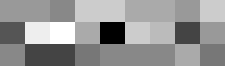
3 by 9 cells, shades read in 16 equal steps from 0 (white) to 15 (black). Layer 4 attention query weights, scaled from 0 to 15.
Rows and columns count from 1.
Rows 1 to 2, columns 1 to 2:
6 6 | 10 1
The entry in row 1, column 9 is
3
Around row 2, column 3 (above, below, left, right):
7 11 1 5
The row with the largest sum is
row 3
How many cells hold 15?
1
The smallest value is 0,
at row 2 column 3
